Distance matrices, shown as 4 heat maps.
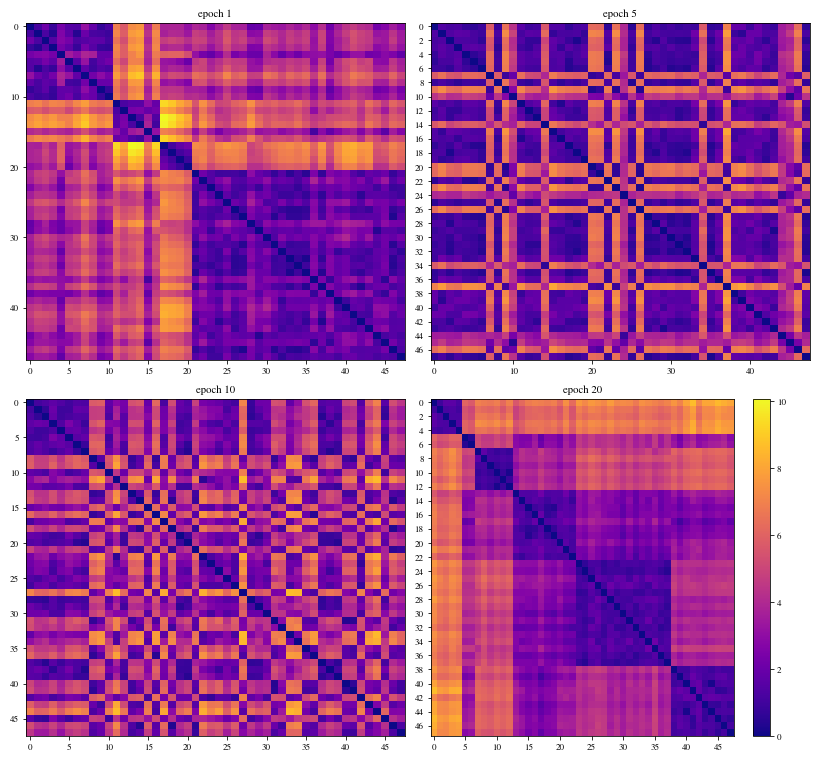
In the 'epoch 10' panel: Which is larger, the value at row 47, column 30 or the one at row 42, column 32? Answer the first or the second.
the second
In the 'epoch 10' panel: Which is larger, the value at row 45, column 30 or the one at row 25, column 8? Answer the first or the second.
the second
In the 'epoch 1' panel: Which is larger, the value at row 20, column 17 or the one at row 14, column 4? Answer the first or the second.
the second
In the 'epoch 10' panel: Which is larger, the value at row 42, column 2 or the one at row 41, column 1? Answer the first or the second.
the second
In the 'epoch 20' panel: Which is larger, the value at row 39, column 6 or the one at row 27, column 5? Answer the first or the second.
the second
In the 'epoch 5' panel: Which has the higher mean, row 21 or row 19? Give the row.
21
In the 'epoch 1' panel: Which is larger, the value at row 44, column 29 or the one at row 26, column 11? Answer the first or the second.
the second
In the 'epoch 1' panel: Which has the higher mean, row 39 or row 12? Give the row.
12
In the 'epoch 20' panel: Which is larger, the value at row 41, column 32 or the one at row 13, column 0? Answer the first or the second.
the second
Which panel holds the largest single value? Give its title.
epoch 1
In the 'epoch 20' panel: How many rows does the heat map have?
48
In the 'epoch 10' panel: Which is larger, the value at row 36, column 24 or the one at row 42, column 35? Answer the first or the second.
the first
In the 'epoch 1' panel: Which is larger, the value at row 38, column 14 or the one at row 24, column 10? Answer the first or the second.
the first
